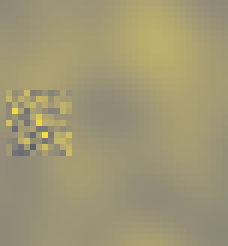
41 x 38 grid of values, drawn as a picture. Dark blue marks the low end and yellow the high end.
Roughest part: middle left. Histogram: heavy tails on both sides. Odd patch: rougher, in the middle left.
